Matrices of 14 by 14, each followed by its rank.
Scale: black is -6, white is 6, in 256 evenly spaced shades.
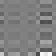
one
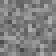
full rank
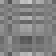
one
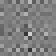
two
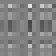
one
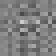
two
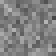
full rank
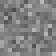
full rank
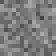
full rank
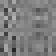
two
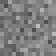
full rank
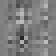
two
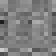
two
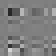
one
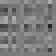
two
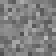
full rank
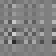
one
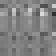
two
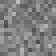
full rank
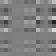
one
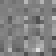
two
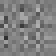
two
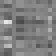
two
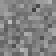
full rank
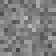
full rank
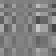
one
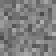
full rank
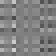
one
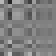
one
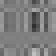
one
